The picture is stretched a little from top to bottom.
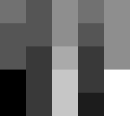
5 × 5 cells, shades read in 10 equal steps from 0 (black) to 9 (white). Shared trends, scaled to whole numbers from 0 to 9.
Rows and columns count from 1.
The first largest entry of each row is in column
3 3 3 5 5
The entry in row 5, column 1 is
0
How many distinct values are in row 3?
4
